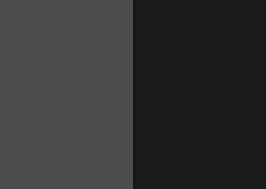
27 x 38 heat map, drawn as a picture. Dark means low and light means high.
It is made of 1 by 2 panels. Panel 1,1: low, flat. Panel 1,2: very low, flat.
